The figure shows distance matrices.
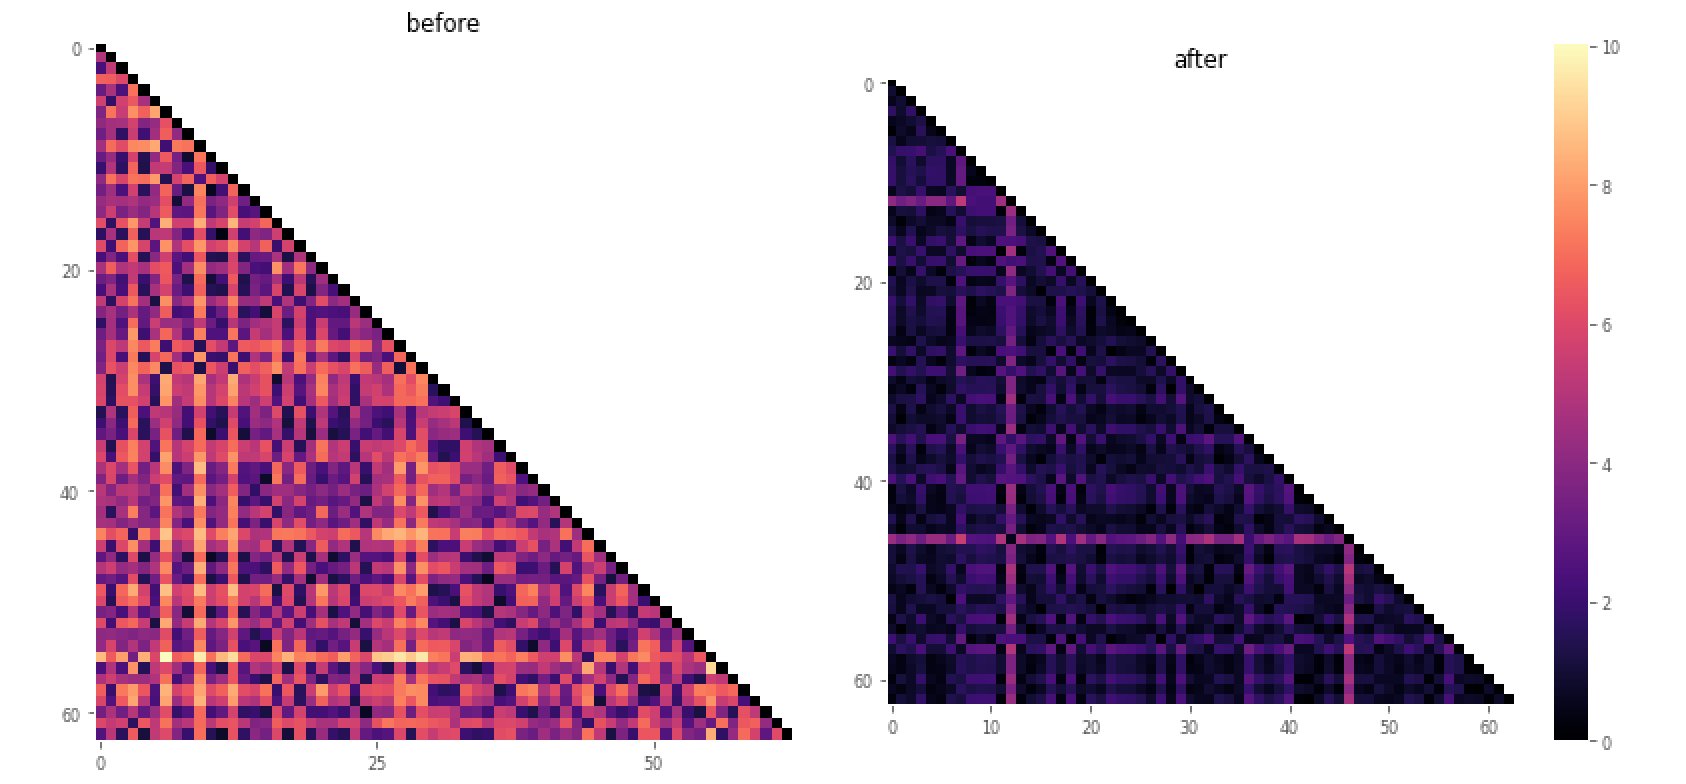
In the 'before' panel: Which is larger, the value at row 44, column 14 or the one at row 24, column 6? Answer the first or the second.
the second
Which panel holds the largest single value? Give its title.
before
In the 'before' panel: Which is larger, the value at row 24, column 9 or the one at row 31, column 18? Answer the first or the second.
the first
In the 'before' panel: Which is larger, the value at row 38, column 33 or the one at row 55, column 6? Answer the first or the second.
the second
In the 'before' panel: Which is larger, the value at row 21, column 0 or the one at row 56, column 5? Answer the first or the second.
the second
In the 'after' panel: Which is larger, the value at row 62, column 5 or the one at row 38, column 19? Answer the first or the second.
the second
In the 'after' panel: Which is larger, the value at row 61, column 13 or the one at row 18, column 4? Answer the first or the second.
the second
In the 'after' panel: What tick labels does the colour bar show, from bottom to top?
0, 2, 4, 6, 8, 10
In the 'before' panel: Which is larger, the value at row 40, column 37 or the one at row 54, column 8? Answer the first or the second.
the first
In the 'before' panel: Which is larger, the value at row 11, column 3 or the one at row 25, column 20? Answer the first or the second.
the first
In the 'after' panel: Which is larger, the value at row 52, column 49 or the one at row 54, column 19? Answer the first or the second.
the first
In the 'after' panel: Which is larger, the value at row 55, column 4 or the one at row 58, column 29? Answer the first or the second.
the second
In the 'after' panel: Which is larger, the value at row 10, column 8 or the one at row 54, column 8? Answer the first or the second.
the second
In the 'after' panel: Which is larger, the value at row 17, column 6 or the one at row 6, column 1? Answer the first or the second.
the first
